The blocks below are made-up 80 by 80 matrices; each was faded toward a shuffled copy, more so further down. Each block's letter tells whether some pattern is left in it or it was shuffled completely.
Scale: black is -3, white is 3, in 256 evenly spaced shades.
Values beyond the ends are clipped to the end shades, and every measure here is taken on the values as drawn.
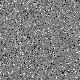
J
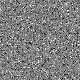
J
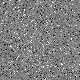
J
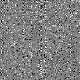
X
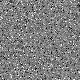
J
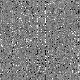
X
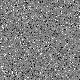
J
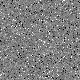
J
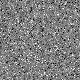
J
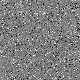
J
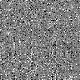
X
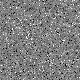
J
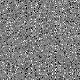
X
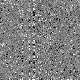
X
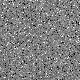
J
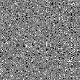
X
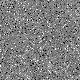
J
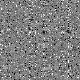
X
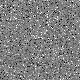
J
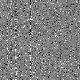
X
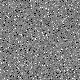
J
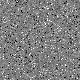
J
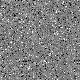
J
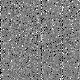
X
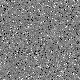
J
